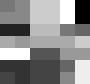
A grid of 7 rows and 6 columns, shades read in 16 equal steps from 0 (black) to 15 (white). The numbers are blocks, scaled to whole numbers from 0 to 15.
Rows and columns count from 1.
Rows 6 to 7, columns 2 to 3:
3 4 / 3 4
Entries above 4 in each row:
5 5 4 6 6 2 2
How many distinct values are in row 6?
4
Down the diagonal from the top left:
7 8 11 10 9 14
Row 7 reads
4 3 4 4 8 14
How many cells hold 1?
0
